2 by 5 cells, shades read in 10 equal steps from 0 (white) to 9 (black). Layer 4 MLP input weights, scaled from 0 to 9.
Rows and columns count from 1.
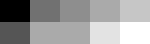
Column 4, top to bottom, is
3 1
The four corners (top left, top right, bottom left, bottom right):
9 2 6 0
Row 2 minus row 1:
-3 -2 -1 -2 -2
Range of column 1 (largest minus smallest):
3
